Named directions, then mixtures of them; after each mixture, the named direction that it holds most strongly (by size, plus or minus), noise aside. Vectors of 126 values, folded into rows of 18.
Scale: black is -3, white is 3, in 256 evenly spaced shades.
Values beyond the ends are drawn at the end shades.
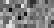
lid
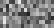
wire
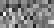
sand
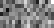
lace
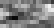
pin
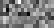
wire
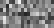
wire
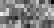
lace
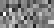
sand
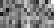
lace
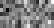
lace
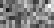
lace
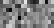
lid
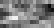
pin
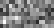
wire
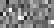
sand
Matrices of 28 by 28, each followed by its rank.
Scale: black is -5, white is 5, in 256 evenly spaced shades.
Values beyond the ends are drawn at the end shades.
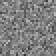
full rank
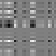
one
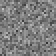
full rank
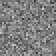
full rank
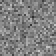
full rank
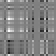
one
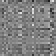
three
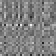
three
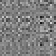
three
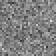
full rank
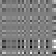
one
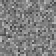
full rank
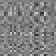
three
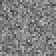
full rank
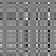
one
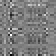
three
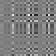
one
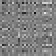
three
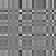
one
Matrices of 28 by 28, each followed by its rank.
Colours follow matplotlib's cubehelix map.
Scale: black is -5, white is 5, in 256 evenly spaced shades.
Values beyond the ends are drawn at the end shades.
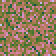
full rank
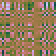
two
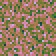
full rank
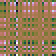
one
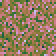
full rank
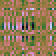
two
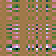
one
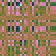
two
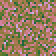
full rank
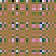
one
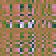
two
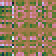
two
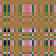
one
